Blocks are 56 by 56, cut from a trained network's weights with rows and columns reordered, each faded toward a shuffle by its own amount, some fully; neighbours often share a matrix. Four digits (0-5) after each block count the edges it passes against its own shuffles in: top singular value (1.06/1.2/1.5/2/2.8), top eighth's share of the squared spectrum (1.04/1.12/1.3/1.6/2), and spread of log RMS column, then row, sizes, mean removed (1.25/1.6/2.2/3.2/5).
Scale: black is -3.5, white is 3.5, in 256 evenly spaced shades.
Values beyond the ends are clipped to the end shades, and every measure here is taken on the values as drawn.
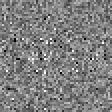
2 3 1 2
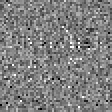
2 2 0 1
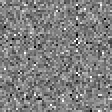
2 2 1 0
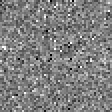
2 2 1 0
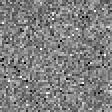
0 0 0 0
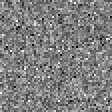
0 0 0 0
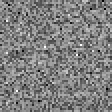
0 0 0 0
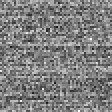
3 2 0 0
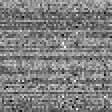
4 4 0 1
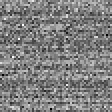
3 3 0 0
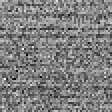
3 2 0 1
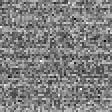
3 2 0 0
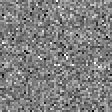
1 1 0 0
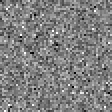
0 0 0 0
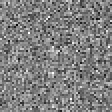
3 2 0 0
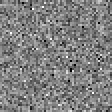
1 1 0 0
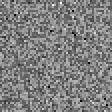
0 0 0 0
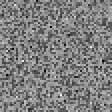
0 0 0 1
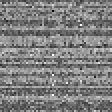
4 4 1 1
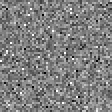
0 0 0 0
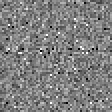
2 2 0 1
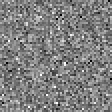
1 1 0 0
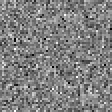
2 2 0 0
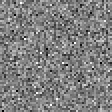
0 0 0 0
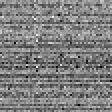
4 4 1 2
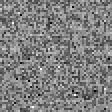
1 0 0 0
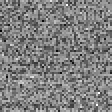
2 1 0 0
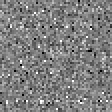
1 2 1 1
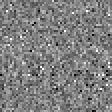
2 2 0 1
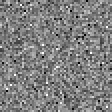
0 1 0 0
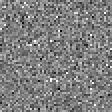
2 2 0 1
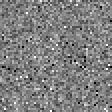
1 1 0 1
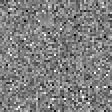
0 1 0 0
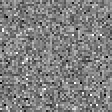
2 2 0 1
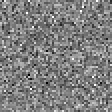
2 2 0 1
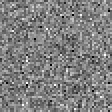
2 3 1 0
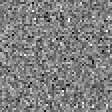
1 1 0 0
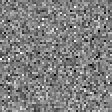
2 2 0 0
